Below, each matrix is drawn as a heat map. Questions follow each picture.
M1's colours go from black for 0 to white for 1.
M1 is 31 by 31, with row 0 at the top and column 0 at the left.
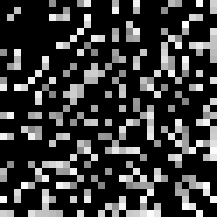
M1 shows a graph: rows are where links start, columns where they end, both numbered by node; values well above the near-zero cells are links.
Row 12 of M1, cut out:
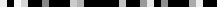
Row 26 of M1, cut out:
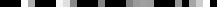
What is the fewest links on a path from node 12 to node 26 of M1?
2
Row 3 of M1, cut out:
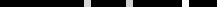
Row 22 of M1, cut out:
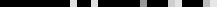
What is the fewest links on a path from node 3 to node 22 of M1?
3
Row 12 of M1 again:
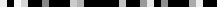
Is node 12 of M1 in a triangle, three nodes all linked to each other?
yes
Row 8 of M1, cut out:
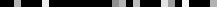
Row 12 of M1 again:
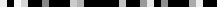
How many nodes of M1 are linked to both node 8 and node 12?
4
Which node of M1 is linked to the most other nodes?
node 30
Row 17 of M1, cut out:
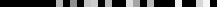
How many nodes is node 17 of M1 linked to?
11
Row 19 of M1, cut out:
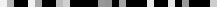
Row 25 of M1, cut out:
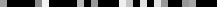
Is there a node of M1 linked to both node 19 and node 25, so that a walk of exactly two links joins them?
yes
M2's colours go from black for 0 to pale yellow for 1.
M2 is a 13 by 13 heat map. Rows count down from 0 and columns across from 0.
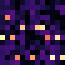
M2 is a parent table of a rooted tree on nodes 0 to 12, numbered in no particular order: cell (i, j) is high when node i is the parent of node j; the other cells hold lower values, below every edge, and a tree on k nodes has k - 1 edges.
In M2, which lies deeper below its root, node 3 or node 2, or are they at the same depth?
node 3
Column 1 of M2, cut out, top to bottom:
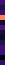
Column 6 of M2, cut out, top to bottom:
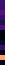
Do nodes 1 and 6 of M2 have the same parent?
no
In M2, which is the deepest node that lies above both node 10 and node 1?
11
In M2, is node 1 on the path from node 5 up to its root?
no
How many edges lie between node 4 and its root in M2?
1
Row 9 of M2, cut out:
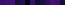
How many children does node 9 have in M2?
0
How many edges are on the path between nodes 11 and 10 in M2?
1
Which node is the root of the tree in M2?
5
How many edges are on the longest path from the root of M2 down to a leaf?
4
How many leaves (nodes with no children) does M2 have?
9
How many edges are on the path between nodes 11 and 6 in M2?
1
